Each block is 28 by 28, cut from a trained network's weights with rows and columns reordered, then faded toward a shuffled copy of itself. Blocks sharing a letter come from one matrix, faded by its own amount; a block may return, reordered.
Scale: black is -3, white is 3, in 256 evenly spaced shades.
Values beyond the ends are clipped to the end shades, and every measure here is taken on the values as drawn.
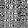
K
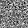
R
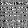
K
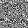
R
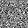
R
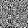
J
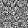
J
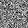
R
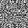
J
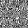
J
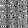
K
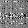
K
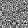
J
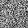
R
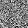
R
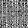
K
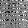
K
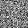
R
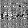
K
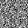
J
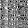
K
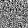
R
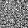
J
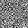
J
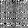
K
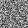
R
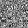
J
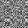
J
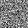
R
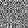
J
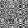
J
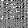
K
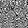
J
